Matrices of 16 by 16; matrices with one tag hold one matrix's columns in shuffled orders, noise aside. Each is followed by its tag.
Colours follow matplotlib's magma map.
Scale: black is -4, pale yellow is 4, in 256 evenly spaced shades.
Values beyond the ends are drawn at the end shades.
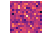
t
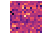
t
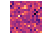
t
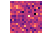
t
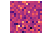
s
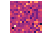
s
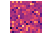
s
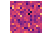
t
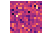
t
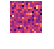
t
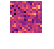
t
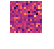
t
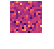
s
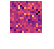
t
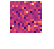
s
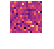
s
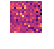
t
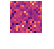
s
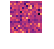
t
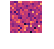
s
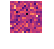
t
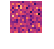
t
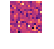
s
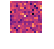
t
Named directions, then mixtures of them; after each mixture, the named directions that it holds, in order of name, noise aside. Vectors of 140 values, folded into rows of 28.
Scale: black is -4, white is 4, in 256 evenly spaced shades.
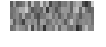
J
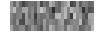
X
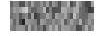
J, X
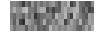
J, X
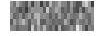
J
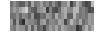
J, X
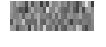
J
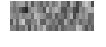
J, X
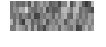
J, X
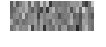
J, X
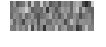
J
